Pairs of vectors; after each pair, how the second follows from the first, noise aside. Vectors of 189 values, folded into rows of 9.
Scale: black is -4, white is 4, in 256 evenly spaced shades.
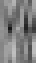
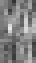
negated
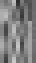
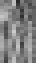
copied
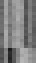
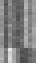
negated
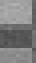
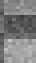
reversed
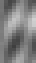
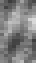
copied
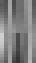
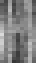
copied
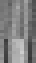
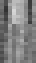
reversed
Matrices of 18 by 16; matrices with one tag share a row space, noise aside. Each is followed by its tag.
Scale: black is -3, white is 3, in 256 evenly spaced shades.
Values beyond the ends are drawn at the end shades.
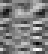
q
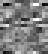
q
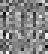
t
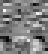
q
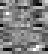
q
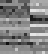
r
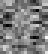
q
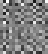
t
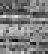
r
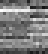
r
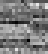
r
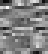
q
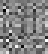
t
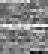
r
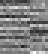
r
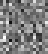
t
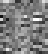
q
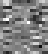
q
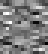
q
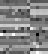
r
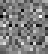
t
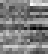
r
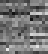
r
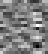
q
